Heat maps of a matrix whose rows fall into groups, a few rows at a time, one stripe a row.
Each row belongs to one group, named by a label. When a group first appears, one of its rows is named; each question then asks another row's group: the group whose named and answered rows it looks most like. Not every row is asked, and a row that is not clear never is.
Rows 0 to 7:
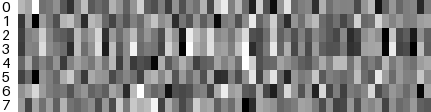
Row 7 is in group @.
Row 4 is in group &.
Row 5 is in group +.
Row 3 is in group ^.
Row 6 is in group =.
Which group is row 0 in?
=
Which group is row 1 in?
+
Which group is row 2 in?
^
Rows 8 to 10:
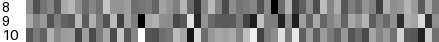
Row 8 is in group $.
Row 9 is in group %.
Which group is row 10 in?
^
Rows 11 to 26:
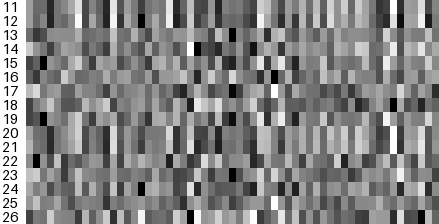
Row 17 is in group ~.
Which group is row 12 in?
%
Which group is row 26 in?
^
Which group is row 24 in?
%
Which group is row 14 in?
%
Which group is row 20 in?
%
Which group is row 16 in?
$
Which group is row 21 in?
%
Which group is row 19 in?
+
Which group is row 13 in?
+
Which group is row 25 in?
~
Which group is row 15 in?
+
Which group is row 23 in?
~
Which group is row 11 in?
%
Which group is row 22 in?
@
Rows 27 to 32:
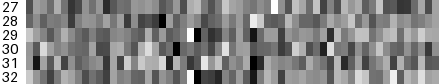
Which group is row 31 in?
@
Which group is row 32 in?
%
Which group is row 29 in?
%
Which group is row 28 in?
&
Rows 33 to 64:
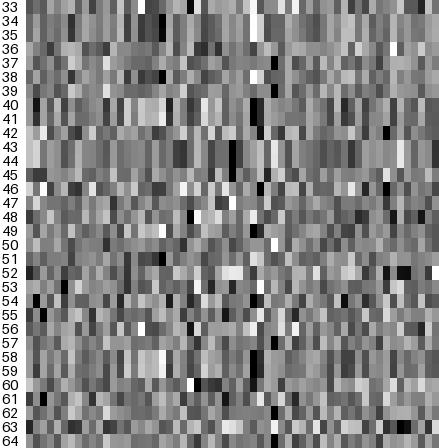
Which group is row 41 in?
@
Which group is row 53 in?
~
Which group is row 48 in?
^
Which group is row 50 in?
~
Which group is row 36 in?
%
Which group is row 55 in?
+
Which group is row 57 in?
$
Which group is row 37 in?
$
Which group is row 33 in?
^
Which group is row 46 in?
=
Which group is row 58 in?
@
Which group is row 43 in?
~
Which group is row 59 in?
@
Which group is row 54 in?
@
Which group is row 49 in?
@
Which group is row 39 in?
$
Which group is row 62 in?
$
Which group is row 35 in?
&
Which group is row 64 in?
$
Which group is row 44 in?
~
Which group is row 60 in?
%
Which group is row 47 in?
=
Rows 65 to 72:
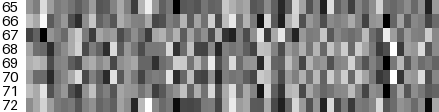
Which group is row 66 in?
=
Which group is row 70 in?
%
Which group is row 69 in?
=
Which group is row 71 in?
=
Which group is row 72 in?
=
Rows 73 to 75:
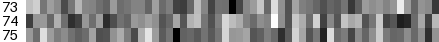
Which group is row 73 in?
~
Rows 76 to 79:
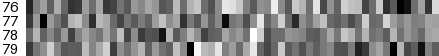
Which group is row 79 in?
^
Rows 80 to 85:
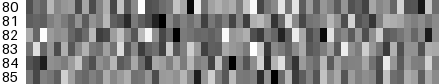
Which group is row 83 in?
&
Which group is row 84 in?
+
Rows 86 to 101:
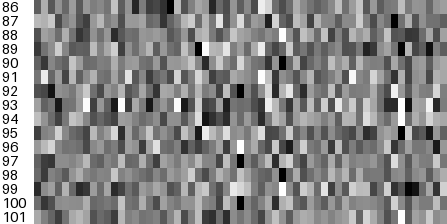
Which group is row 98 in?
$
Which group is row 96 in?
=
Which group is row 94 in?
%
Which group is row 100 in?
+
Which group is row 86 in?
&
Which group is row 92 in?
+
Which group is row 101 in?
%
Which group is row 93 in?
%
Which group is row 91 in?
&
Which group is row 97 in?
+
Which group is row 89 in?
^
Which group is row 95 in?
^
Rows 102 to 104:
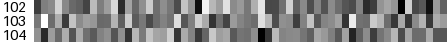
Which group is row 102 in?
^
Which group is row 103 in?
&
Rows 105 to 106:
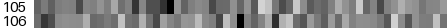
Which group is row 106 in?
+
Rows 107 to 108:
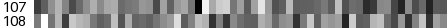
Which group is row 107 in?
^
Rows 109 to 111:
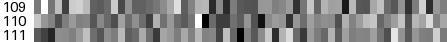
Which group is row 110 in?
%
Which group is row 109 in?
&
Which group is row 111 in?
+
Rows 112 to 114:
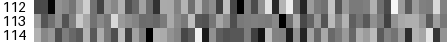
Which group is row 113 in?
$
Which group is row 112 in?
+
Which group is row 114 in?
%
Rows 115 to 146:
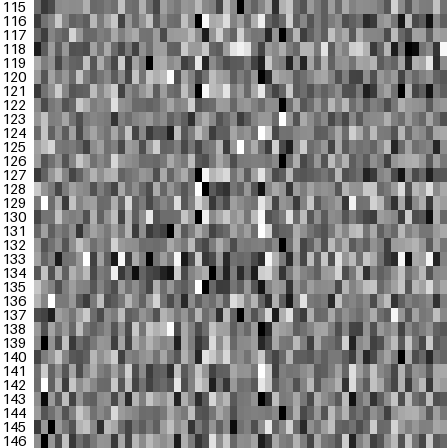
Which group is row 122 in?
$
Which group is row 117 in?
$
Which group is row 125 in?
=
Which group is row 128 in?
%
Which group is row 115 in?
+
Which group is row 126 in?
$
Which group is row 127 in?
^
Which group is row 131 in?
&
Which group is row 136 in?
=
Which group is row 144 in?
$
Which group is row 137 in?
+
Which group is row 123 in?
~
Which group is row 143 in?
@
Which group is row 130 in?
^
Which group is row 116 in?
^
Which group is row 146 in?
@
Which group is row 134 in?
&
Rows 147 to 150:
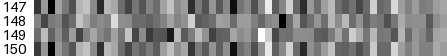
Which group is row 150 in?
+
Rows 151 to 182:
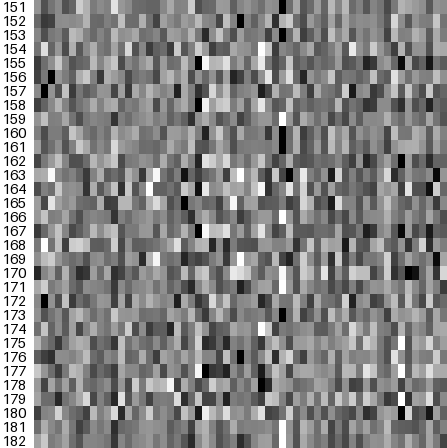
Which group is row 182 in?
~
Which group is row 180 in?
^
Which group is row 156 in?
+
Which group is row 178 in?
@
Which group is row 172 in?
@
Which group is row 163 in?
=
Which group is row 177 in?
%
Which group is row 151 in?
$
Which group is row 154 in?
&
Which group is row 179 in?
%
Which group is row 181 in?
~
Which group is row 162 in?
^
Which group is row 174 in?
&
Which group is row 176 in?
+
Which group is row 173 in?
$
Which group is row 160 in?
$
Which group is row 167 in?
^
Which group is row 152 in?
+
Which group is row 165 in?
=
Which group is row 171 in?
~
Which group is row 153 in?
$
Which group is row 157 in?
@
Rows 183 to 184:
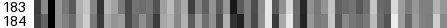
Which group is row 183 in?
+
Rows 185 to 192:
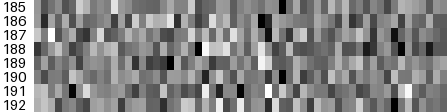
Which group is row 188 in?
^
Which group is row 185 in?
$
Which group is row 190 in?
$
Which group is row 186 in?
@
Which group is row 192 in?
=
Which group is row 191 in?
~
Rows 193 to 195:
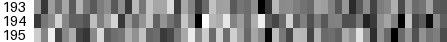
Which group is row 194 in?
^
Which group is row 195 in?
=
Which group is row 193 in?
@
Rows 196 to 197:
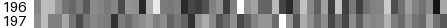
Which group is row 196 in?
=
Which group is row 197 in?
~
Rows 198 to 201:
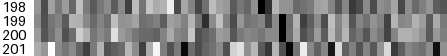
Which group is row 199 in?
$
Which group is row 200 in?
$
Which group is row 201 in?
=
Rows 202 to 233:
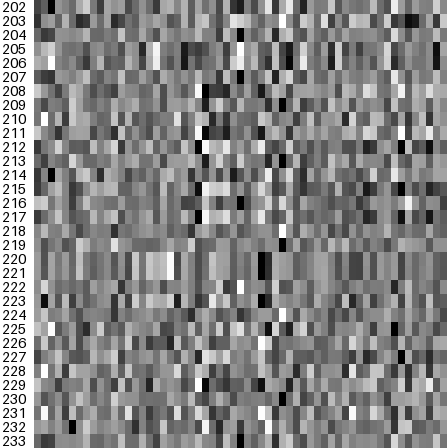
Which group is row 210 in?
&
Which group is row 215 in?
^
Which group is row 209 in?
$
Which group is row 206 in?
=
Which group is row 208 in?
%
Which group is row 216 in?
~
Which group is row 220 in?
@
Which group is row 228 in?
&
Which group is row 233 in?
+
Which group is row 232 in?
~
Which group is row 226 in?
&
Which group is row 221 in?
@
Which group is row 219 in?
$
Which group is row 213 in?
$
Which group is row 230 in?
$
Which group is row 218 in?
~
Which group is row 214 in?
+
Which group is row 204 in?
+
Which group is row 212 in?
^
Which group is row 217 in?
^
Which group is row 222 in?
=
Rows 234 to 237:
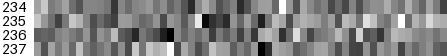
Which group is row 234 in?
~
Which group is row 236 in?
&
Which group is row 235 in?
%
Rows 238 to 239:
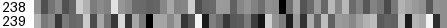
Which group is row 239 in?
%
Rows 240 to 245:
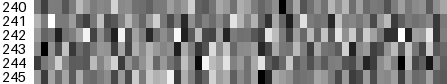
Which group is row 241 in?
=
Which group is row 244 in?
^
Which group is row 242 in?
%
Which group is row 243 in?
@
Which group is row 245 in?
@
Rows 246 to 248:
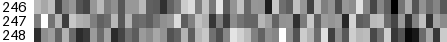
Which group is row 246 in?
=
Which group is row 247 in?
&
